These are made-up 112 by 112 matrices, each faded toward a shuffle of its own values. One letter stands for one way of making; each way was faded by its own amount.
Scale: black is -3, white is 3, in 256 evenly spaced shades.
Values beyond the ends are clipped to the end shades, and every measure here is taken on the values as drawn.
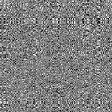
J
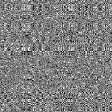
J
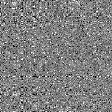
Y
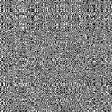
J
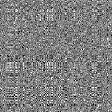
J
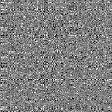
J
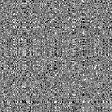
J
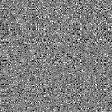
Y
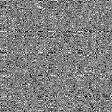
Y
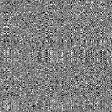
J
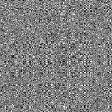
J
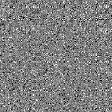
Y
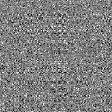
Y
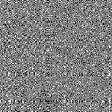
Y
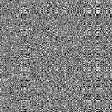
J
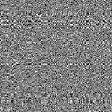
J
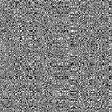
J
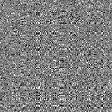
J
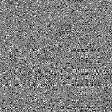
Y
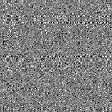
Y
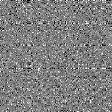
Y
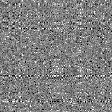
Y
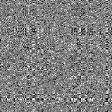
J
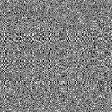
J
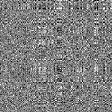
J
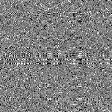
Y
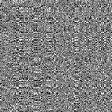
J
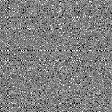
Y
